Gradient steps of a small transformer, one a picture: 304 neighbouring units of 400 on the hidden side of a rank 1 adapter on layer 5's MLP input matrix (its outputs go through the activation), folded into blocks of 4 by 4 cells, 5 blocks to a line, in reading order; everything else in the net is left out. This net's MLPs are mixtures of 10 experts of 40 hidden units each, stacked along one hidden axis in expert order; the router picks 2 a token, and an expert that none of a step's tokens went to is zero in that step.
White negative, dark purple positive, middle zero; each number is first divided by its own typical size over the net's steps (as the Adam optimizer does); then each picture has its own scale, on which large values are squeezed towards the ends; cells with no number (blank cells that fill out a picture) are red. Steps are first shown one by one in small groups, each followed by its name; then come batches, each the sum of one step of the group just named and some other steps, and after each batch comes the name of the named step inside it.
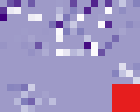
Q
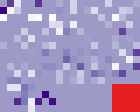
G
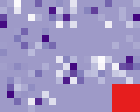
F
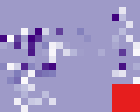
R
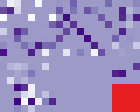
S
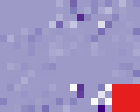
R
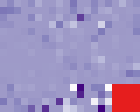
F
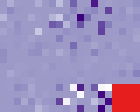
S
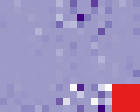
F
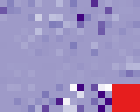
G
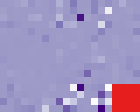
F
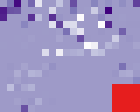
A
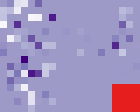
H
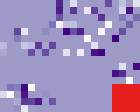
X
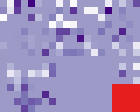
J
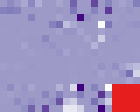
X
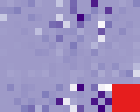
J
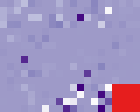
H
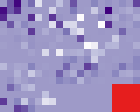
A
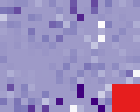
X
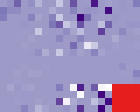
A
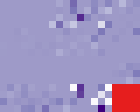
X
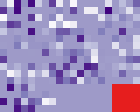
J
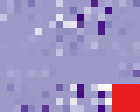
J
